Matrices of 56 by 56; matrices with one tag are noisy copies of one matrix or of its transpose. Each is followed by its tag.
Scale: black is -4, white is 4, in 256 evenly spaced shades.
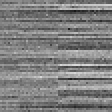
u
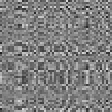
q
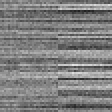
u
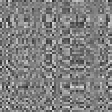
q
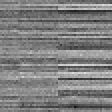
u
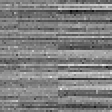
u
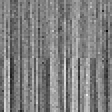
u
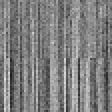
u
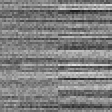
u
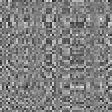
q
